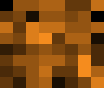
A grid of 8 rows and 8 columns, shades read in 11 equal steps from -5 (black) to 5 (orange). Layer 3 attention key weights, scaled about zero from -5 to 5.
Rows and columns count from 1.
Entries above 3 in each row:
0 0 1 2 0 1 1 1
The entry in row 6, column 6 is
0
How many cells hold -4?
3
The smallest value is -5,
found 2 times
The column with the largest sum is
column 4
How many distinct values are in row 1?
5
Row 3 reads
3 -1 4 3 3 1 1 2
